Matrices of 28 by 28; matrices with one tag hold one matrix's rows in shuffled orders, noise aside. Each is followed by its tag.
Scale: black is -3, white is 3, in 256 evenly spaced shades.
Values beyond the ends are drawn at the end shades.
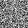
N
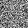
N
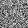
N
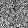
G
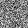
G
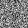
G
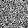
N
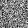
N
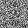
G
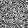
N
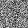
G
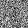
G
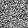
N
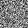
N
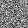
G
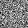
N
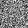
N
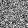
N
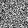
N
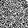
N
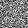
N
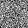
G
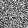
N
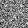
N
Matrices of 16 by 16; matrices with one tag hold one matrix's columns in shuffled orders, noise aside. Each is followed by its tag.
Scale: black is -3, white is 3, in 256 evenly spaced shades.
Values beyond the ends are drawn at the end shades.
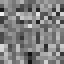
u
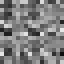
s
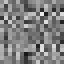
u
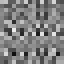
s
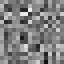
u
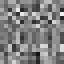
u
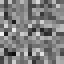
s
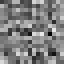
s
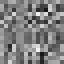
u
